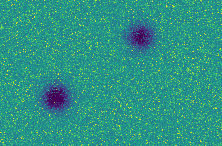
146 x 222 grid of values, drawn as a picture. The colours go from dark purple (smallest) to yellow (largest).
Slope: none. Seam: none. Dips: two. Stripes: none.
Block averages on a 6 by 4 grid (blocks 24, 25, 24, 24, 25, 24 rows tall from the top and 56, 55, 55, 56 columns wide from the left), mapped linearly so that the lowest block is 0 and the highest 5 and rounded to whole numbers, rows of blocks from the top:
5545 | 5505 | 5545 | 3355 | 3355 | 5555
